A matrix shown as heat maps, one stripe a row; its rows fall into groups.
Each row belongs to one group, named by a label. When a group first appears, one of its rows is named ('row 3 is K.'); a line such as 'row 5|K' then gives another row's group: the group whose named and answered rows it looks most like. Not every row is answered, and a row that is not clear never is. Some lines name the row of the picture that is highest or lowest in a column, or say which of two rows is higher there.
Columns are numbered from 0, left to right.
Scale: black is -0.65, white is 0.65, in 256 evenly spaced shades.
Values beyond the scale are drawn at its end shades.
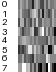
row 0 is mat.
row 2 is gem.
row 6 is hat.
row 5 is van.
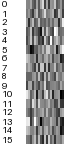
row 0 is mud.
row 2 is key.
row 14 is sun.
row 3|hat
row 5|van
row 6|sun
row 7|mud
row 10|sun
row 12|van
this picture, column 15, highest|3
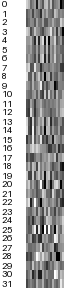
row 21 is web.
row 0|sun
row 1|hat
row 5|mud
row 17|van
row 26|hat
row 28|van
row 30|hat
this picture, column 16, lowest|28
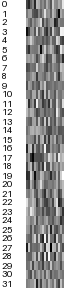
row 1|web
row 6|web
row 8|key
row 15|mud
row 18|gem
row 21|key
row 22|key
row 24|sun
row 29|gem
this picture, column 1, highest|27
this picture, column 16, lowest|1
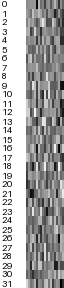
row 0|key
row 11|sun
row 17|sun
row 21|van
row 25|hat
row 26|key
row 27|gem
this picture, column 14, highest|16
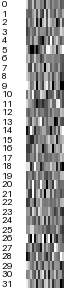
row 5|van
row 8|sun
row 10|web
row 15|van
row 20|web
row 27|hat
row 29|sun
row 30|mud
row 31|sun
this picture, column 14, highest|27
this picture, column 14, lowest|13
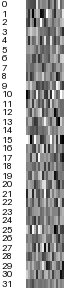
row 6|hat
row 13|web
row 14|van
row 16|mud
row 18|mud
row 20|web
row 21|gem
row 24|hat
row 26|web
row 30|sun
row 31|van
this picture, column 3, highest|25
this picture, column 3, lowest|1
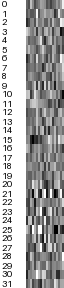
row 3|sun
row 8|mat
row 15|van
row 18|mud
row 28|mat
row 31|hat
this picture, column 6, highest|25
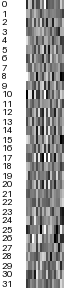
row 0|gem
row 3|van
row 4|sun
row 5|mud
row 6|gem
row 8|sun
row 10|gem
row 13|gem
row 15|sun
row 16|mud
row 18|sun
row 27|key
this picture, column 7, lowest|25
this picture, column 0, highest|8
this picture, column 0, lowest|10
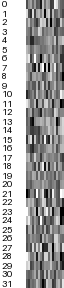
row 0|hat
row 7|mud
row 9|mud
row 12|hat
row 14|van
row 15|gem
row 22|web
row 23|sun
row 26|hat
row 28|sun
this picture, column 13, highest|21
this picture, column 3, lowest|13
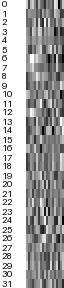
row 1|hat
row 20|mud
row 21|gem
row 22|web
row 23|mud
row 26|web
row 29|key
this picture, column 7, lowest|16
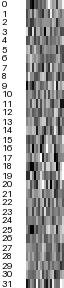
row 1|gem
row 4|mat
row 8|web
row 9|van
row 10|mud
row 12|hat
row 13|web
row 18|van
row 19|mat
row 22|mud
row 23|gem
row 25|van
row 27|web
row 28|web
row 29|sun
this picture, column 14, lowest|17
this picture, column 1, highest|8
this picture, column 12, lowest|20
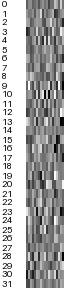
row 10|mud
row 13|sun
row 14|mud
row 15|van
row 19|hat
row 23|sun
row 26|hat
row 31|mat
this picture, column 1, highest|9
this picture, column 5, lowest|23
